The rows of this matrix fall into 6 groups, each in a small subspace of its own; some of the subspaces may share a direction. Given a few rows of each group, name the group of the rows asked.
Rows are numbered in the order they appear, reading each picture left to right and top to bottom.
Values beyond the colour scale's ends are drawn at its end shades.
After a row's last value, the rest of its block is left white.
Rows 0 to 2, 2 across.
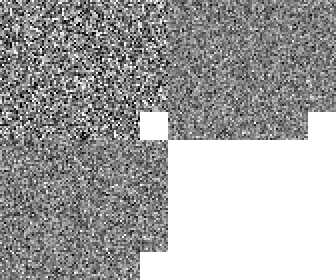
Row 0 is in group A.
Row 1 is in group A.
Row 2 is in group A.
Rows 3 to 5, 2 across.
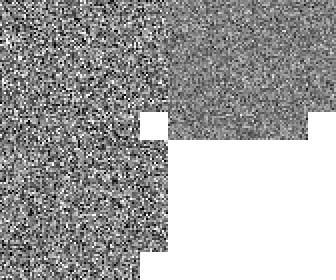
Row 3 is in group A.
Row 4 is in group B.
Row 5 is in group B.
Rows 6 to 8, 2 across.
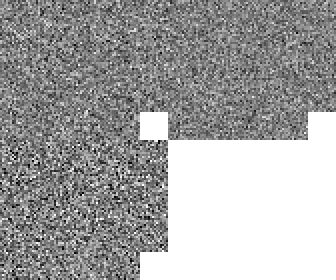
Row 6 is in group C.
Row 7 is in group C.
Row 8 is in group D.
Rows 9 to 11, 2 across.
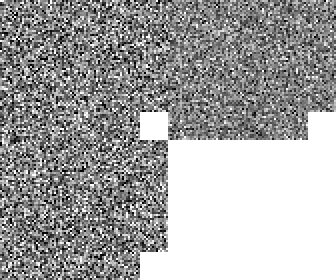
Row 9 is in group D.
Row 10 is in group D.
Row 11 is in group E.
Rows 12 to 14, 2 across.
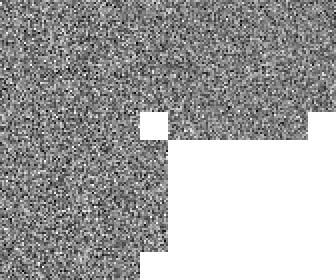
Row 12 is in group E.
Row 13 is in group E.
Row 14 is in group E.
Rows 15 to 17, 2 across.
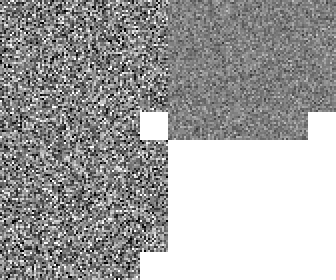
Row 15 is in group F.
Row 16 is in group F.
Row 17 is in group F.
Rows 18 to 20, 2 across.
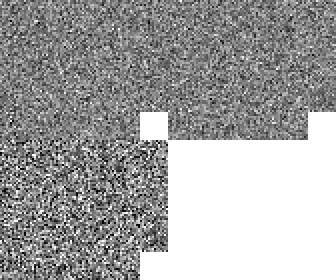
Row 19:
F
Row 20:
F
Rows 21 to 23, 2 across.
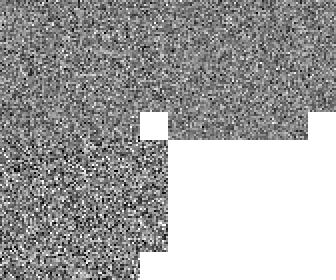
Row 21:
B
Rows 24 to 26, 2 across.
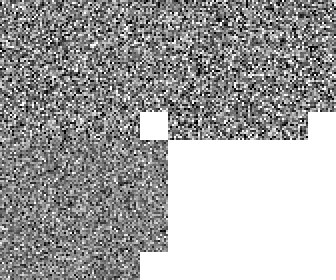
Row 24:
C
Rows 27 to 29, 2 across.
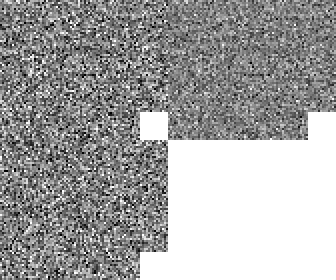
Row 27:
B
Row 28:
B
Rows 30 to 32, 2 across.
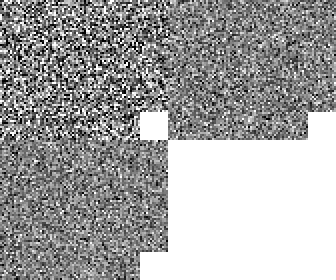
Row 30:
A
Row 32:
D
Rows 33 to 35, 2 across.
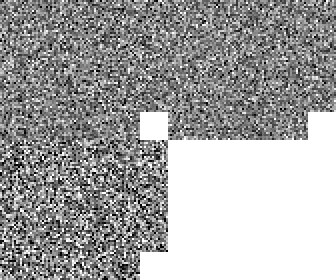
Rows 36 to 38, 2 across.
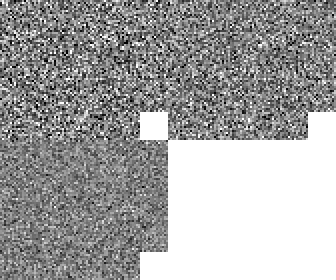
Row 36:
C
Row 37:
C
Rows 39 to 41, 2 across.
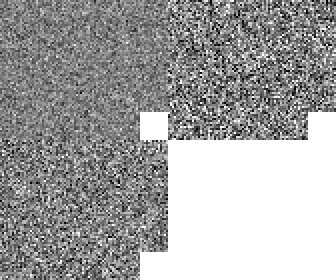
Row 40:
F
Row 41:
F
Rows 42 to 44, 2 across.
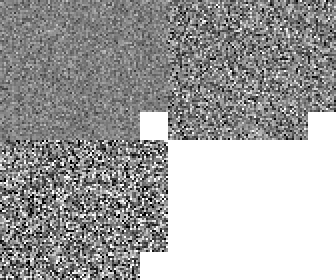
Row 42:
D
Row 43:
D
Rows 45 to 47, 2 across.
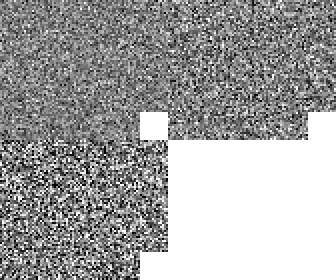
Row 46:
A
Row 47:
A
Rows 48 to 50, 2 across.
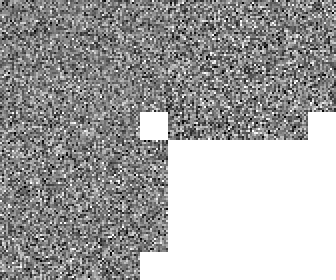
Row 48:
D
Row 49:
E
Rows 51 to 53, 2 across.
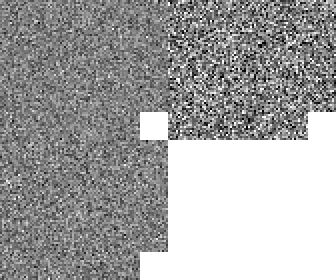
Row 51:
D
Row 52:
C
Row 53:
A
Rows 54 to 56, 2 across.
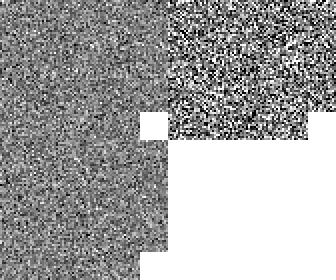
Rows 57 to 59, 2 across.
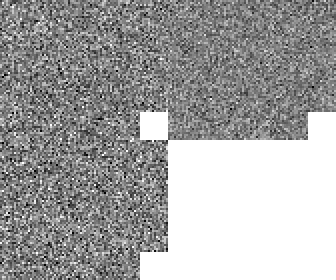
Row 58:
F
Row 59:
D
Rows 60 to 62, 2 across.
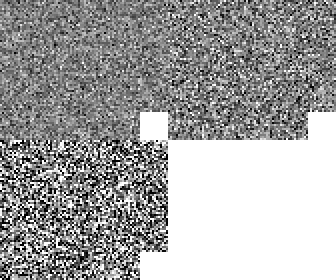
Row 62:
D
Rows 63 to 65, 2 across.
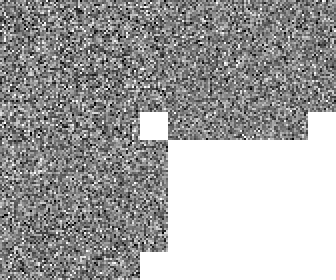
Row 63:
B
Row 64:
D
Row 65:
E
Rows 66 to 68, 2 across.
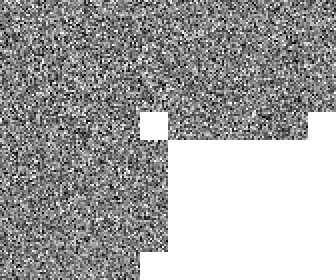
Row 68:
D
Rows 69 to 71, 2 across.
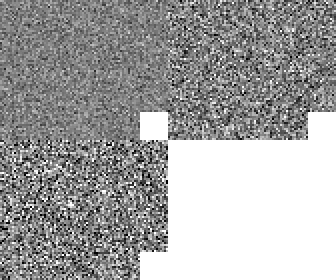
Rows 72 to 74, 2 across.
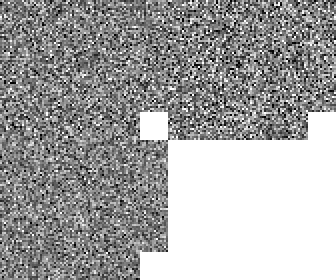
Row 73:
D
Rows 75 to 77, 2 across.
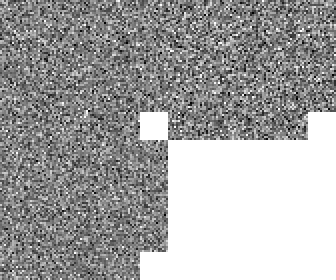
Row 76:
C
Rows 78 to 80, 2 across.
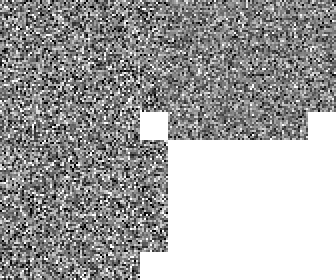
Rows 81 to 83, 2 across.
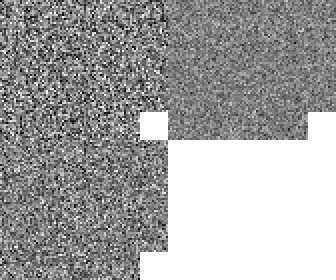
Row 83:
B
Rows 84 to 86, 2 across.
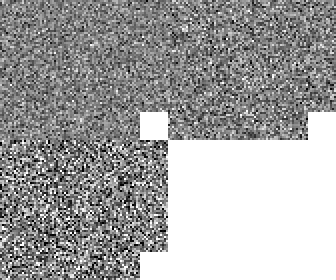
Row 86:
D
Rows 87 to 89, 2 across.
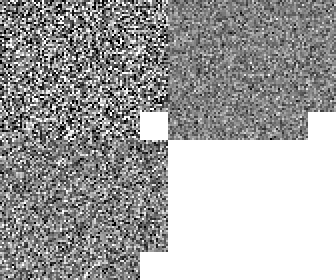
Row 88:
B
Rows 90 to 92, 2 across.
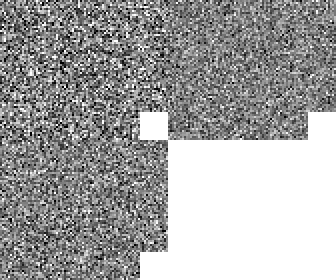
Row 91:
F
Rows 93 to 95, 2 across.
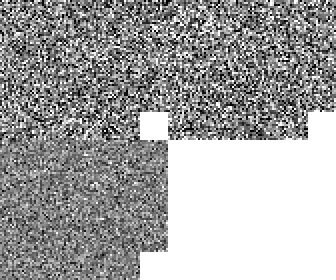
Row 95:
D
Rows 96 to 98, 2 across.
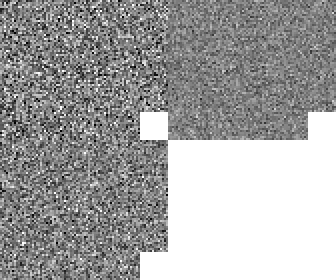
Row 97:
E
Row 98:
C
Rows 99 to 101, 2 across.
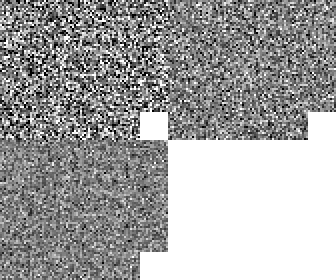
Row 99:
B
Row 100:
A
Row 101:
B
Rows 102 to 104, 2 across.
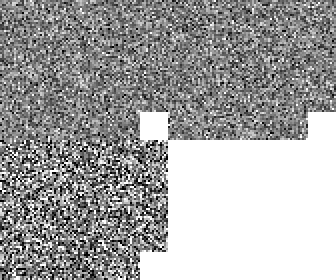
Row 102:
A
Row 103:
B
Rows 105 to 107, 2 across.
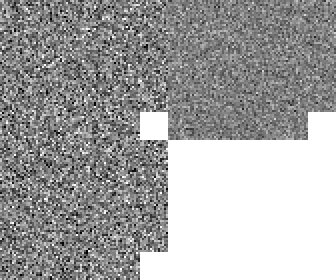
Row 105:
A
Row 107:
C
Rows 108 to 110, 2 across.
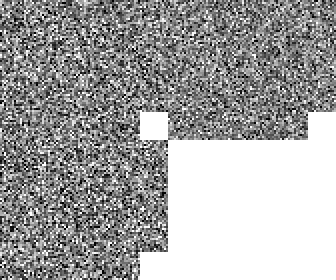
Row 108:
A
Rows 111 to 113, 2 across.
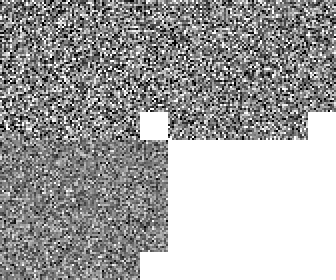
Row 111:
F
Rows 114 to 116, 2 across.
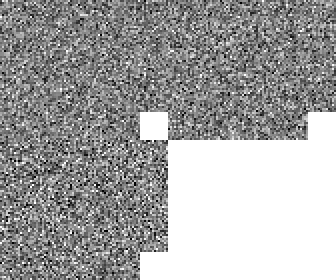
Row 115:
C
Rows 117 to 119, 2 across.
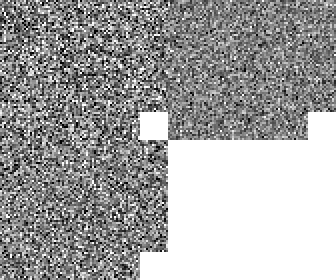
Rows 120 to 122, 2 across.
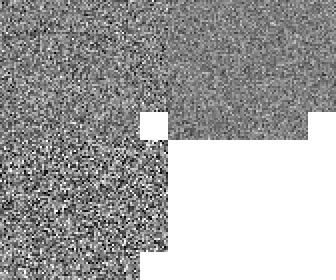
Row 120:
D
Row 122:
E
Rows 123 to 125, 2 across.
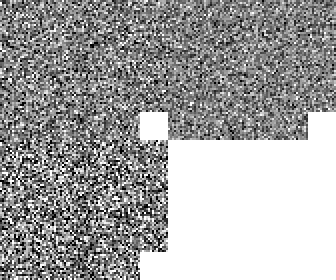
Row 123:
C
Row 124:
C
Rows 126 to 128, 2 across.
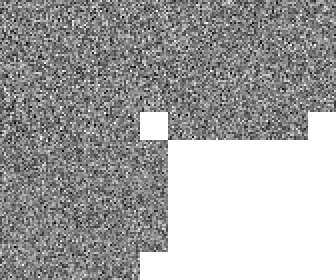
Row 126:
E
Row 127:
A
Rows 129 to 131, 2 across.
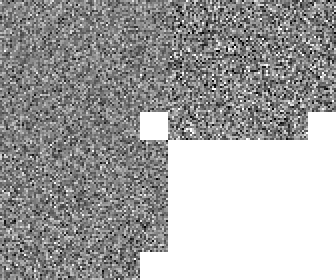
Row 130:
E
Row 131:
F
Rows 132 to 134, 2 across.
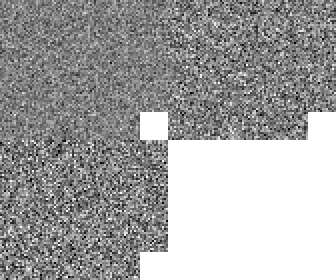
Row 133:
C
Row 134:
F
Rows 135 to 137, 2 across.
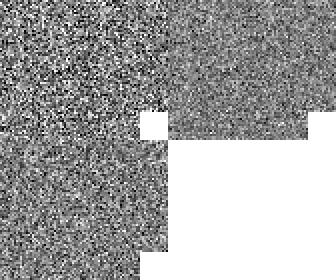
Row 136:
E
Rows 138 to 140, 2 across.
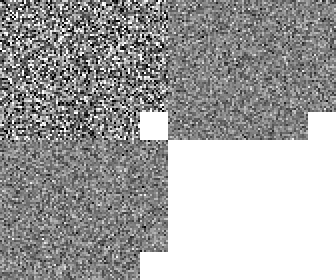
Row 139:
D
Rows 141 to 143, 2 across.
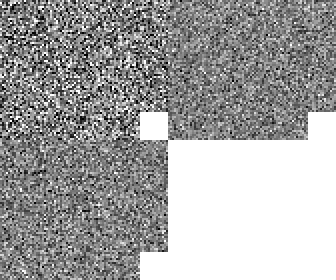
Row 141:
D
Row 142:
F
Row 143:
E
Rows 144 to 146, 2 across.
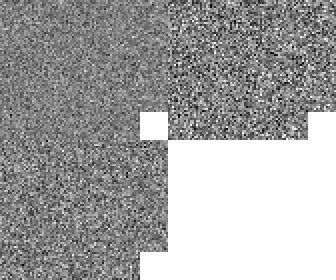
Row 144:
A
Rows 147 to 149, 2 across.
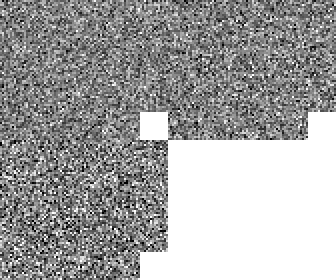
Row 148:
B
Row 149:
D
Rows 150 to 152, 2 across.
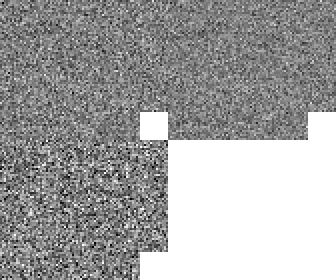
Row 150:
D
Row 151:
D
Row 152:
B
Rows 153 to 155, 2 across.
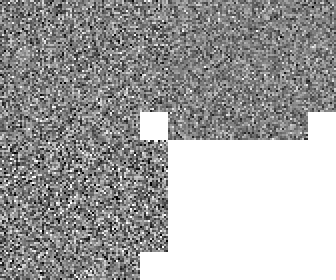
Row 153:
F
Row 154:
A
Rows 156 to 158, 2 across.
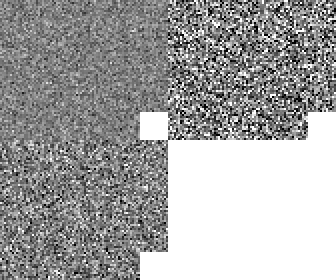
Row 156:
C
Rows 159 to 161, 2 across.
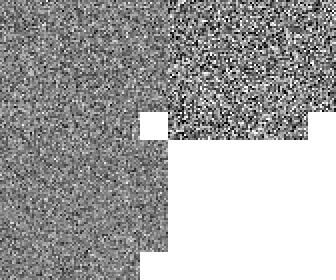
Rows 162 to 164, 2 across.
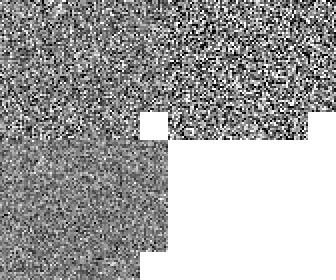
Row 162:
F
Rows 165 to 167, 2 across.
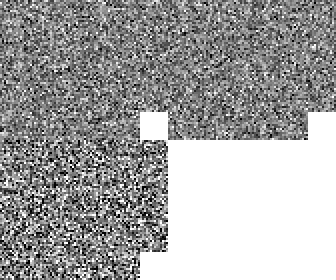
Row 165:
E
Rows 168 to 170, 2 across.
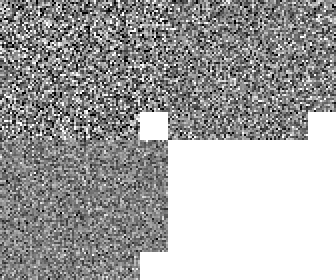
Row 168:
C
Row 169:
A
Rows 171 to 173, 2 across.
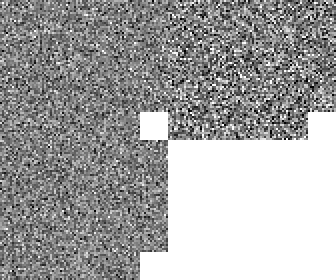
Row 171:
D
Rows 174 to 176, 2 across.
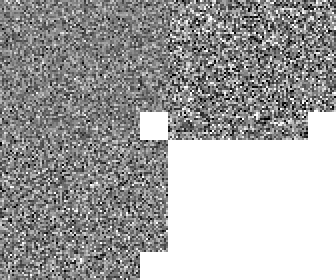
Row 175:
E
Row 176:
C
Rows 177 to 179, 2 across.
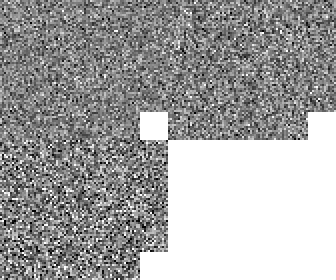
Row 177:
B
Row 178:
A
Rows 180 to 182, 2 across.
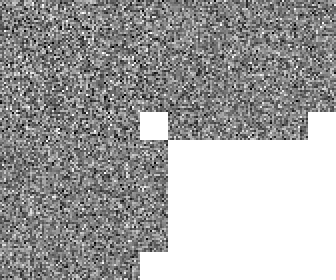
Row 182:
B
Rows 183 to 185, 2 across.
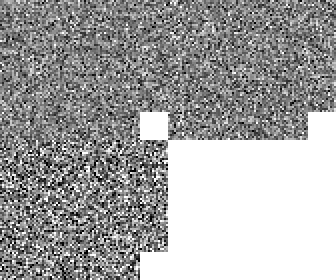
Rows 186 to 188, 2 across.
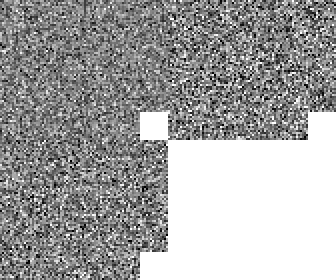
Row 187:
F
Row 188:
B
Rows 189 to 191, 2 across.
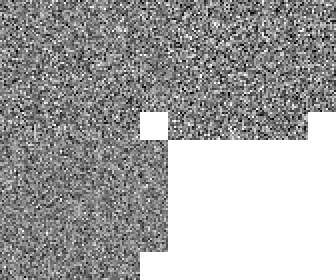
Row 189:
F
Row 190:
C
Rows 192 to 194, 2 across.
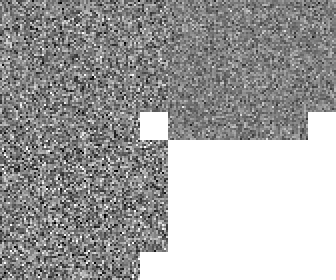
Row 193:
B
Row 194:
B
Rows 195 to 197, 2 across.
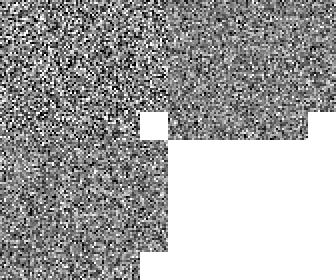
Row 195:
D
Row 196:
B
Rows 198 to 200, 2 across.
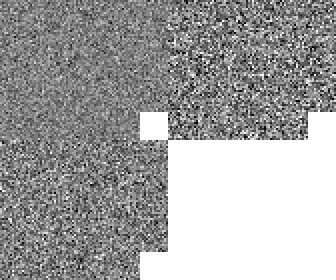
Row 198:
D
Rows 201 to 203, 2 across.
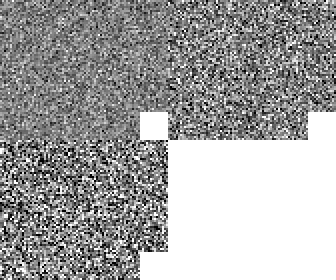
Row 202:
D
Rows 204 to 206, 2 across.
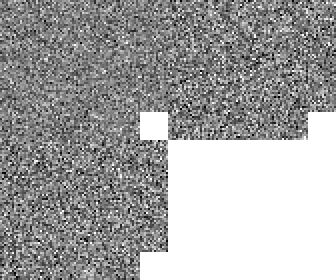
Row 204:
C
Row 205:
F
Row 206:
D
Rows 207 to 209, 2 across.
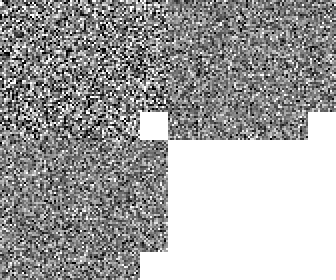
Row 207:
F
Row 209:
E
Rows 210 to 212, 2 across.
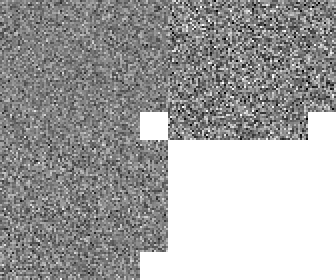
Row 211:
B
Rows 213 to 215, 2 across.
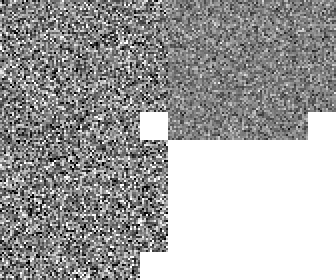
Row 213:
E
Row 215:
B
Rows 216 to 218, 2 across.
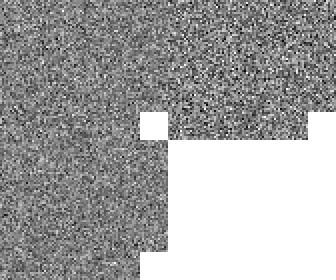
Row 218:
E
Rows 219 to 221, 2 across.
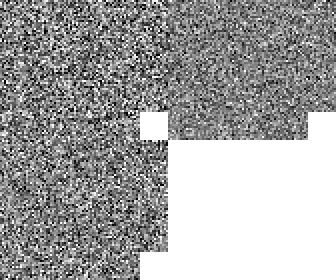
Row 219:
E
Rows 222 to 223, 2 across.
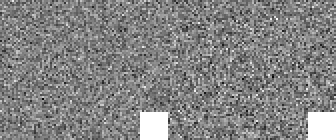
